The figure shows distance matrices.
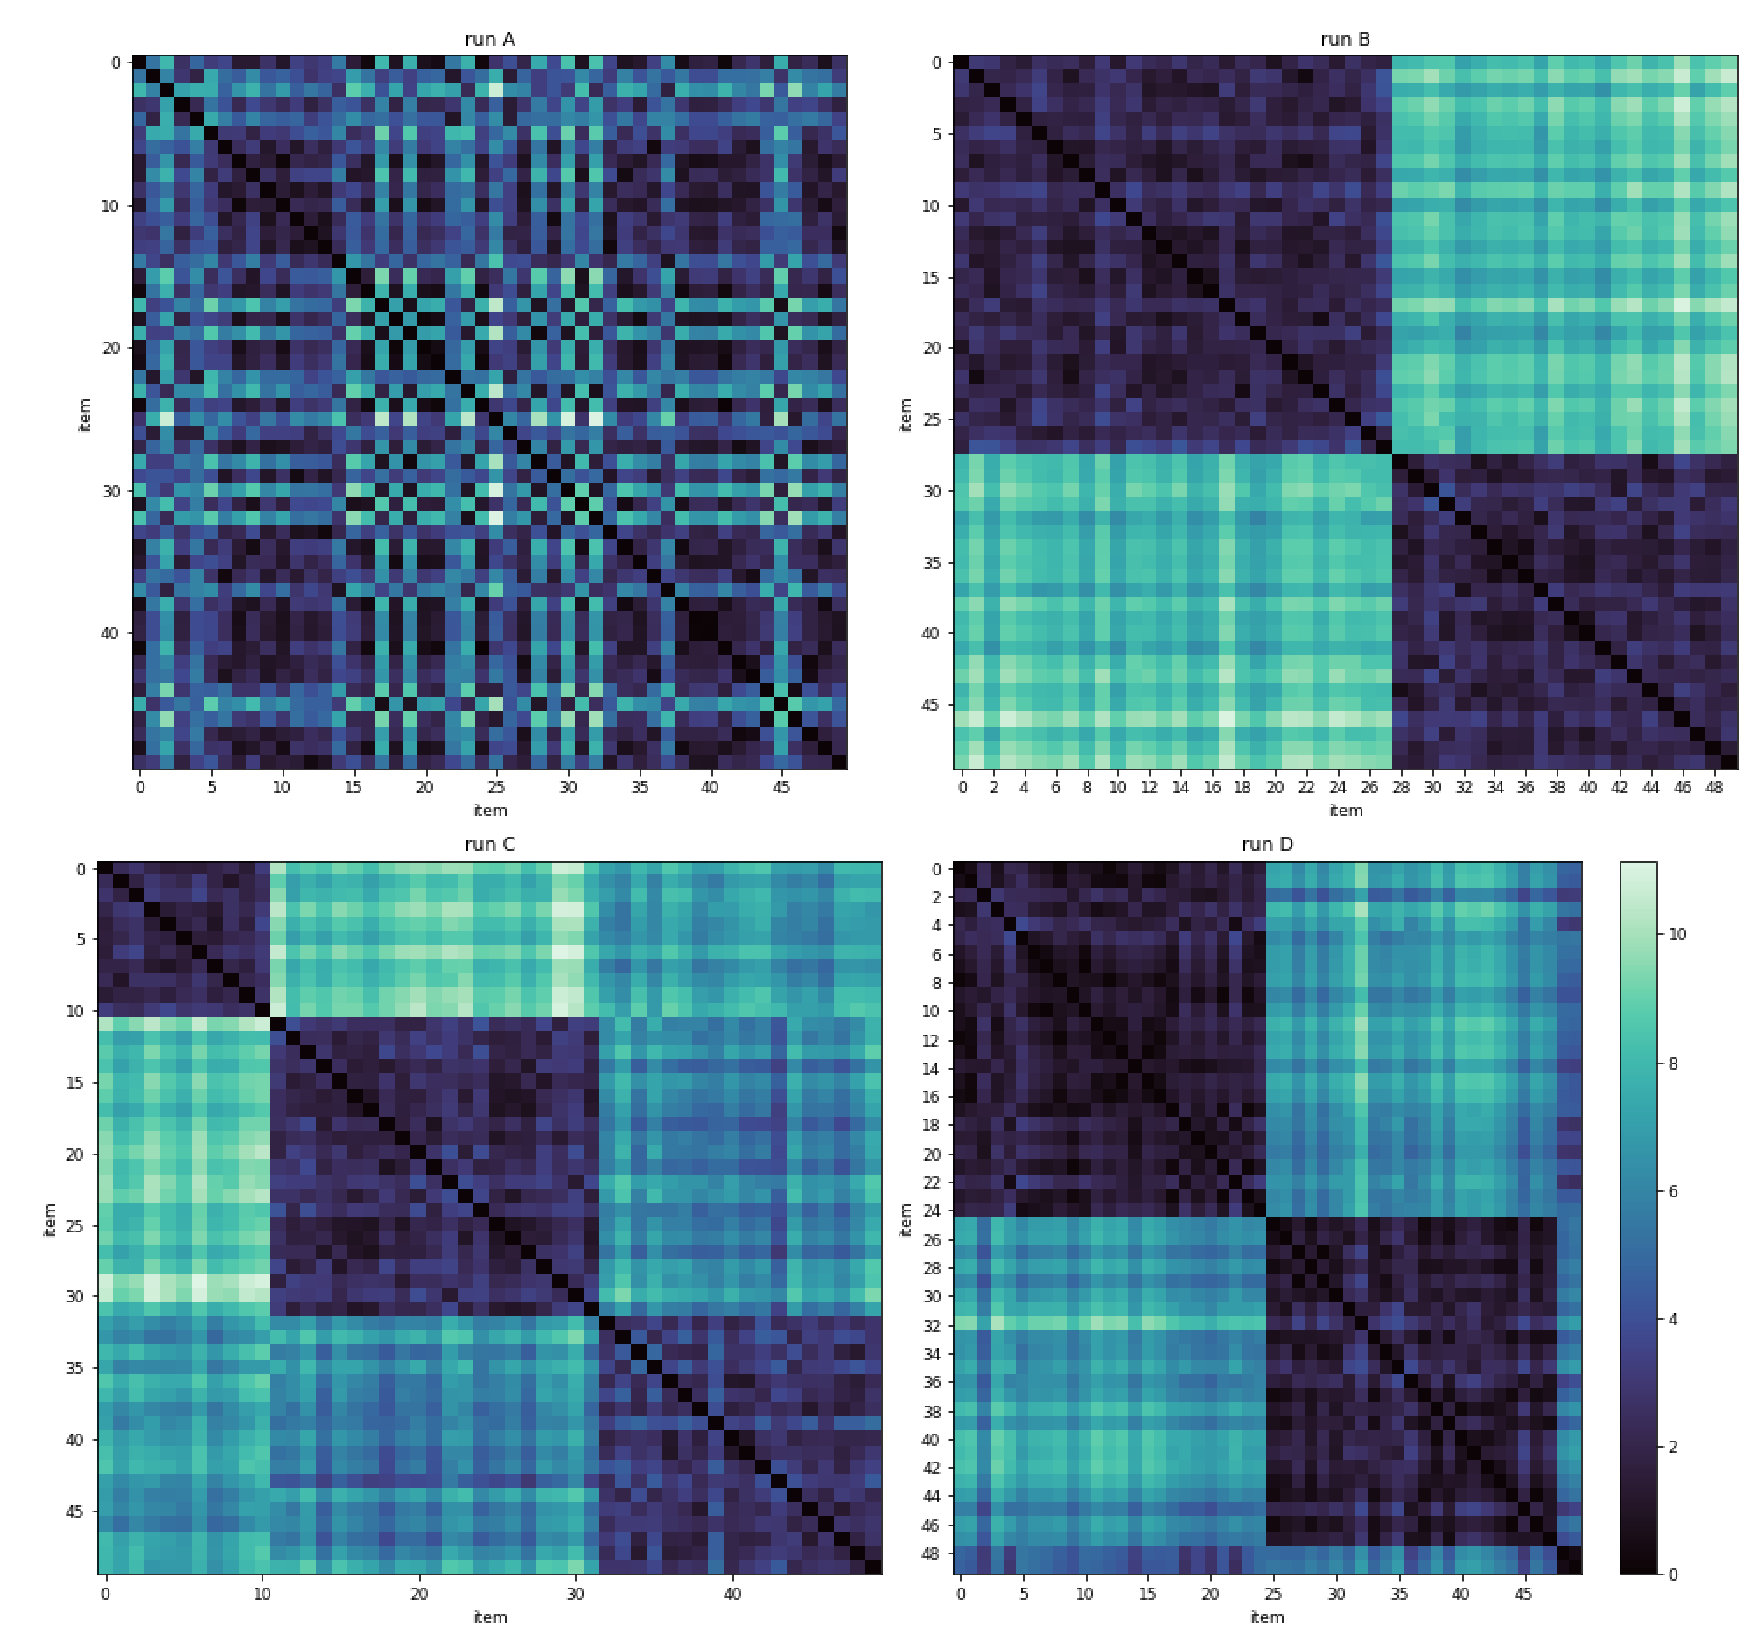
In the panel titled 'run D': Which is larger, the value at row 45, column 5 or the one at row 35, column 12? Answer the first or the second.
the second
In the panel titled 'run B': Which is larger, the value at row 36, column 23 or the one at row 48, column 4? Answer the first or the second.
the second
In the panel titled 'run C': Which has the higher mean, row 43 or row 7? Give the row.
7
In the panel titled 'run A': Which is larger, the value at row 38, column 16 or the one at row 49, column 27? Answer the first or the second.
the second
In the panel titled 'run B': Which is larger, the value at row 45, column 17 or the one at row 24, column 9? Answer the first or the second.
the first
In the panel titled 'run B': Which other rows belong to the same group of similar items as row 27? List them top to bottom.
0, 1, 2, 3, 4, 5, 6, 7, 8, 9, 10, 11, 12, 13, 14, 15, 16, 17, 18, 19, 20, 21, 22, 23, 24, 25, 26
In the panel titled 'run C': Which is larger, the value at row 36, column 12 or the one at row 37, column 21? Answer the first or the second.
the first
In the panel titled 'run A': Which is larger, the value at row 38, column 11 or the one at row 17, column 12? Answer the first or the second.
the second
